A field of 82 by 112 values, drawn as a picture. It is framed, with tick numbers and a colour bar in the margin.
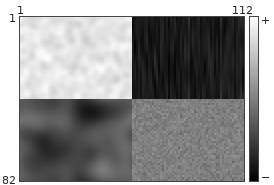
The table splits into 2 rows of 2 panels. Panel 1,1: very high, blotchy, faint in contrast. Panel 1,2: very low, streaked downward, faint in contrast. Panel 2,1: low, smooth. Panel 2,2: middling, fine-grained, faint in contrast.
